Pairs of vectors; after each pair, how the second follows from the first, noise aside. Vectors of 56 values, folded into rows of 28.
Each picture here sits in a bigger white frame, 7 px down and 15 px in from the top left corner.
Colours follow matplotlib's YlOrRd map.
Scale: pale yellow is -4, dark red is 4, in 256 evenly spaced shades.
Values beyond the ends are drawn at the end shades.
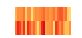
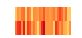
copied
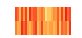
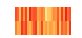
copied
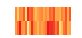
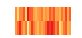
copied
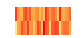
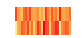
copied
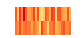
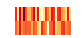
scaled up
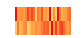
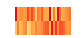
copied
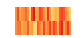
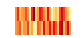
scaled up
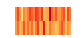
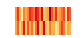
scaled up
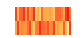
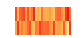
copied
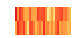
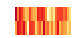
scaled up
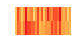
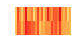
copied
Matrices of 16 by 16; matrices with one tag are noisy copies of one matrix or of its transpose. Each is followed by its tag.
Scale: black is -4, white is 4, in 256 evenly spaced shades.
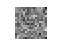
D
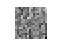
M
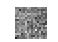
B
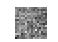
B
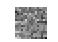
M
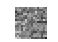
M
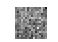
B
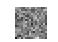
D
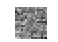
M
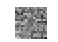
M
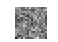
D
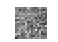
B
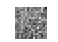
B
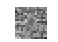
M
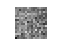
B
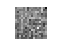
B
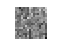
M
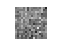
B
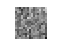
M
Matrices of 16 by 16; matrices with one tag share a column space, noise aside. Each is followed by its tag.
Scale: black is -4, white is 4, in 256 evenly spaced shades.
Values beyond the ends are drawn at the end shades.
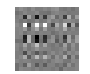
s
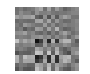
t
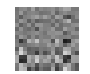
t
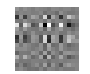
s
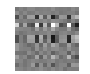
s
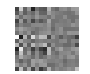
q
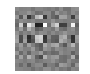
s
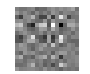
s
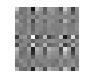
q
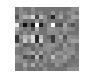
s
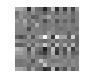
q
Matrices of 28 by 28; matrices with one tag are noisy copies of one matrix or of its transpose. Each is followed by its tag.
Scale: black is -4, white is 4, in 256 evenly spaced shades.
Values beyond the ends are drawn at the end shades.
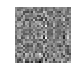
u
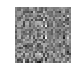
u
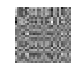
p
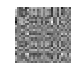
p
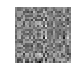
u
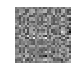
u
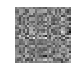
u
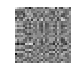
p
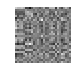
p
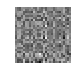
u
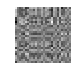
p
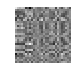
p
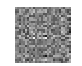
u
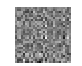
u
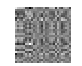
p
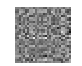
u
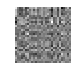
p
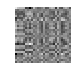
p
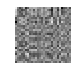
p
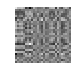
p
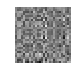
u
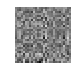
u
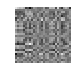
p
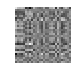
p
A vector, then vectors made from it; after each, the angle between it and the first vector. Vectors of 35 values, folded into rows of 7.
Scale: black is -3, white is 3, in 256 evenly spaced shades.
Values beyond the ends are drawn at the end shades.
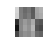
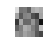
partly aligned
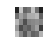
partly opposed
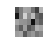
partly opposed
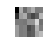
partly opposed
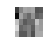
nearly opposite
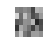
partly aligned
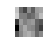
nearly parallel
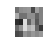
partly aligned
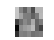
nearly parallel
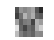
nearly opposite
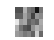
partly opposed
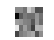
partly opposed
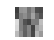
nearly opposite
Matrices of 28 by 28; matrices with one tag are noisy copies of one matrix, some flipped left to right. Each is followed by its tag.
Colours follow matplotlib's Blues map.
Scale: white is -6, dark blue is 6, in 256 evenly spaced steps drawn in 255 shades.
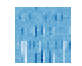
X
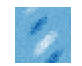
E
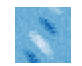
E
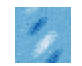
E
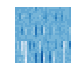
X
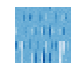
X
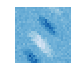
E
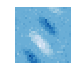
E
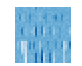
X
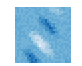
E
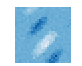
E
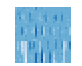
X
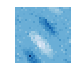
E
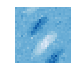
E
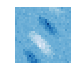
E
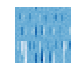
X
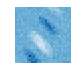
E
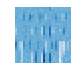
X
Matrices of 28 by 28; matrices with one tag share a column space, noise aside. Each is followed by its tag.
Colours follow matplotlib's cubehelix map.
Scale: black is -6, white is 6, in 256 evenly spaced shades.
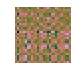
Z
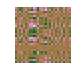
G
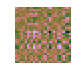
Z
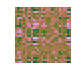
G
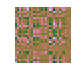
G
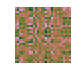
G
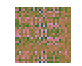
G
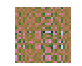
Z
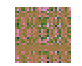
G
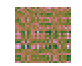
Z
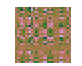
G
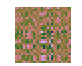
Z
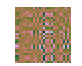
Z
